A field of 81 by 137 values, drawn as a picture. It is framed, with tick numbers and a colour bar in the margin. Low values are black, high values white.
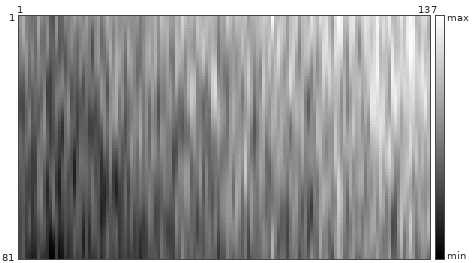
The field climbs toward the top right. Streaks run downward. The ninth with the lowest average is the bottom left. The top right is the ninth with the highest average. The values follow a bell shape. Neither half mirrors the other.
